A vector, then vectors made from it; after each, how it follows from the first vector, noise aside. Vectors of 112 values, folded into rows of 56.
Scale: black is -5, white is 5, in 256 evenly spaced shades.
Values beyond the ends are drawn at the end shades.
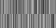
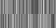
sign-scrambled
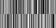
scaled up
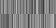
sign-scrambled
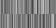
negated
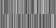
negated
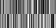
scaled up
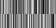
scaled up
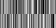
scaled up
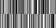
scaled up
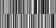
scaled up
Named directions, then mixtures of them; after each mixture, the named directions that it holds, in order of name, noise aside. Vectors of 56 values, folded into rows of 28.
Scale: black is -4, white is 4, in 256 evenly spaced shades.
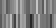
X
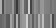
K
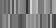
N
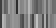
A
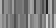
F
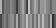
K, N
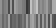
A, N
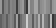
K, N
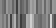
N, X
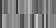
A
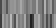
A, X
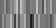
X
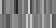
K, X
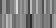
K, X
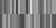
A, N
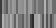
A, X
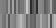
N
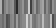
K, X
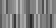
X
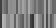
A, X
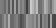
N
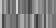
A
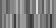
X
